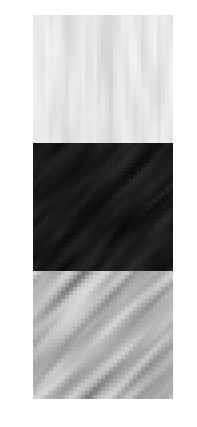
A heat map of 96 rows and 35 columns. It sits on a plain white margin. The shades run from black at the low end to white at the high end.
It is made of 3 by 1 panels. Panel 1,1: very high, streaked downward, faint in contrast. Panel 2,1: very low, slanting up to the right, faint in contrast. Panel 3,1: high, slanting up to the right.
